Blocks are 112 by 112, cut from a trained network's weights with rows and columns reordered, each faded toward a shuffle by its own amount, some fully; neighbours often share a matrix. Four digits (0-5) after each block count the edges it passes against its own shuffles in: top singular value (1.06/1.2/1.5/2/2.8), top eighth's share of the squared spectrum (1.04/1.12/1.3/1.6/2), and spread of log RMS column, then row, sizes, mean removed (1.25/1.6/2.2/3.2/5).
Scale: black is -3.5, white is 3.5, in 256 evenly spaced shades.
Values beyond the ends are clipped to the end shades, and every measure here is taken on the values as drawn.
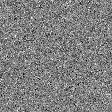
1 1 0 0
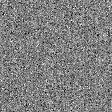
1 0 0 0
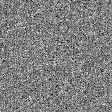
1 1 0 0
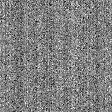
3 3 1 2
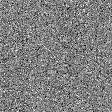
0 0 0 0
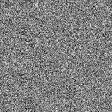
3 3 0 0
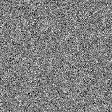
3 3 1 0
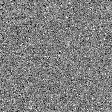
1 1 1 0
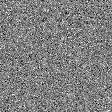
0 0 0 0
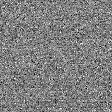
2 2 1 0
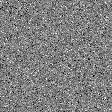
0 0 0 0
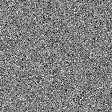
0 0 0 0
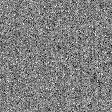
1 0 0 0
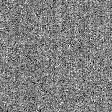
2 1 0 0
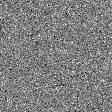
0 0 0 0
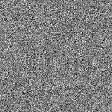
3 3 1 0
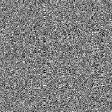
3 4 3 2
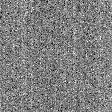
2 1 0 0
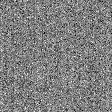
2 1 0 0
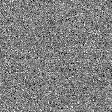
1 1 1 0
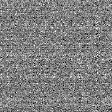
3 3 3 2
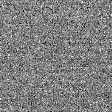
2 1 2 0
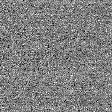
2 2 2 0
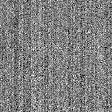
4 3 1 2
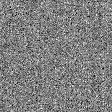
1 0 0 0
